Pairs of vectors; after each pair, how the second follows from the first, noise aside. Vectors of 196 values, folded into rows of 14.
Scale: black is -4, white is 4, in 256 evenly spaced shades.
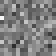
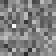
wrapped around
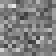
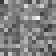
wrapped around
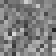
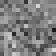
sign-scrambled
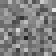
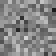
sign-scrambled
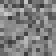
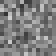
sign-scrambled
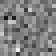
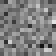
wrapped around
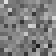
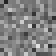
sign-scrambled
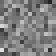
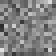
sign-scrambled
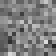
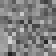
negated
